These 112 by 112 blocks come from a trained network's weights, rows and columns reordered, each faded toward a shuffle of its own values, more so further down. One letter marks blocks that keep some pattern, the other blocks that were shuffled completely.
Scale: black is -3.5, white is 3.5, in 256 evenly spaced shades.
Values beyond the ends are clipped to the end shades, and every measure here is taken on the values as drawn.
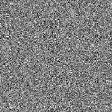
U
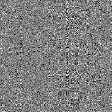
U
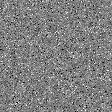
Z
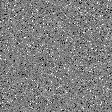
Z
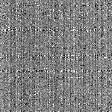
U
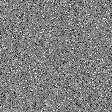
Z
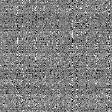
U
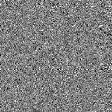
U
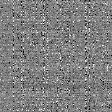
U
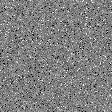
Z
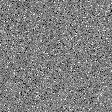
Z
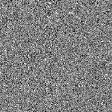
U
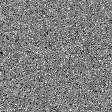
Z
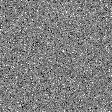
Z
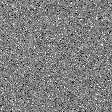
Z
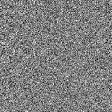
U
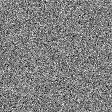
Z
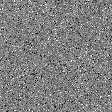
Z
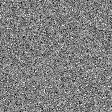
Z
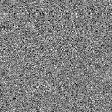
U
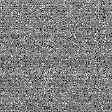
U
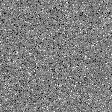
Z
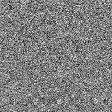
U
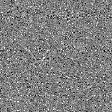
U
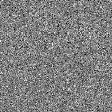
U
